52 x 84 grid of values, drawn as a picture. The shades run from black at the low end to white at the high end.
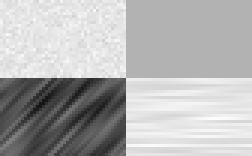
It is made of 2 by 2 panels. Panel 1,1: very high, fine-grained, faint in contrast. Panel 1,2: high, flat. Panel 2,1: low, slanting up to the right. Panel 2,2: very high, streaked across, faint in contrast.
